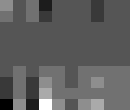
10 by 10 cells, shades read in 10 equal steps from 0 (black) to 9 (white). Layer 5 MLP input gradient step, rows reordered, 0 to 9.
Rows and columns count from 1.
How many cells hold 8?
0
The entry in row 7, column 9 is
4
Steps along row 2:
down up down up same same down up same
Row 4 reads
3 3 3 3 3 3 3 3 3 3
